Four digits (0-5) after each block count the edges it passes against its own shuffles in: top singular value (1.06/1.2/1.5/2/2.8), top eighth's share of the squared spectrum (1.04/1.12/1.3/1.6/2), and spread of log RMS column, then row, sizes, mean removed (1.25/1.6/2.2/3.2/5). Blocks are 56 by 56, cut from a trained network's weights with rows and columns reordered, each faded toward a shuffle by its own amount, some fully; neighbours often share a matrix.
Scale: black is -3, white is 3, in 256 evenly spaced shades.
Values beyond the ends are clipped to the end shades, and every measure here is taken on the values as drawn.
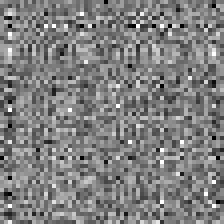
4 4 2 2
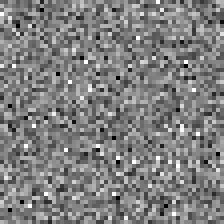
0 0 0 0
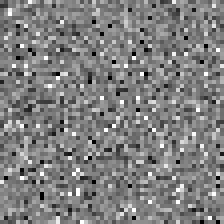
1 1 0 0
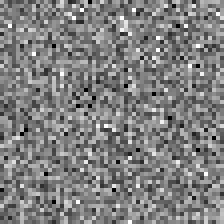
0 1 0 0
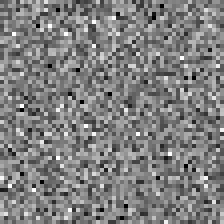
0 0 0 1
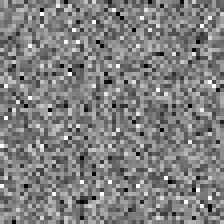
0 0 0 0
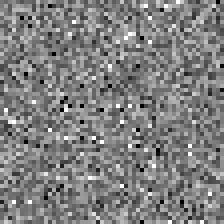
0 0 0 0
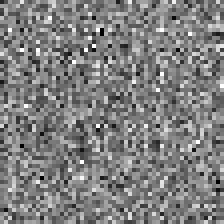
3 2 0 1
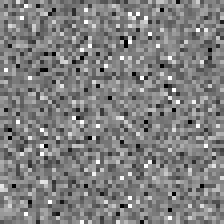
1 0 0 0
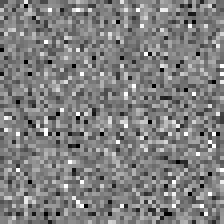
2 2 1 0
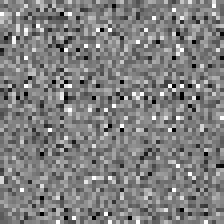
3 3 1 2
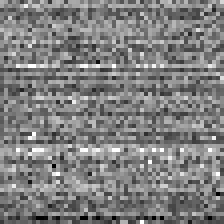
4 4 0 2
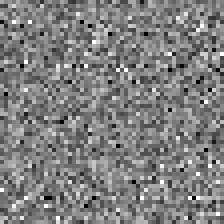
2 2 0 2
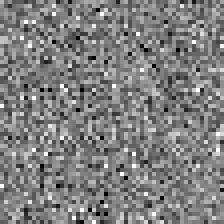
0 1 0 0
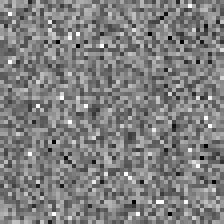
0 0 0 0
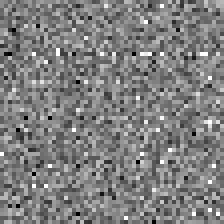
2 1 0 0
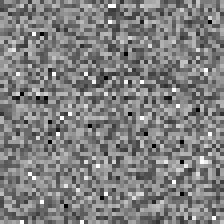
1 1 0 0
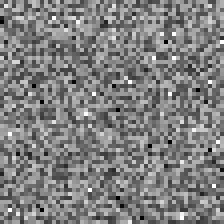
1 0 0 0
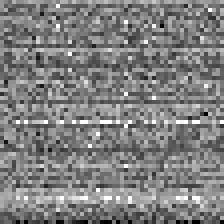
4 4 1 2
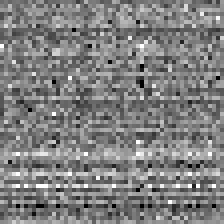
4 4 1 2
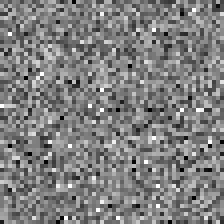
1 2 0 1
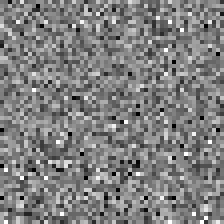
2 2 0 1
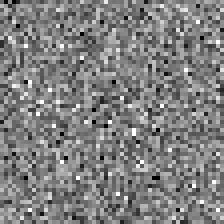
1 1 0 0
